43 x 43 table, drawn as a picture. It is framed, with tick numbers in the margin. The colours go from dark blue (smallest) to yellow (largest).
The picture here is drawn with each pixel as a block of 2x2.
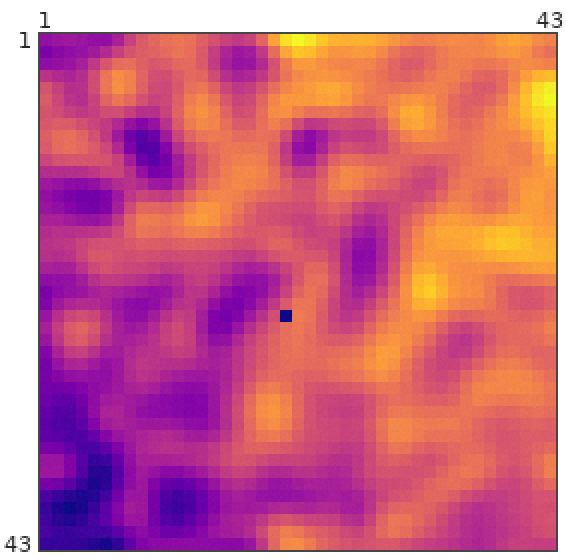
Grain: blotchy. Slope: up to the top right. Mirror symmetry: none. Lone odd cells: 1, lower than its neighbours. Ninth with the lowest average: bottom left. Stripes: none.
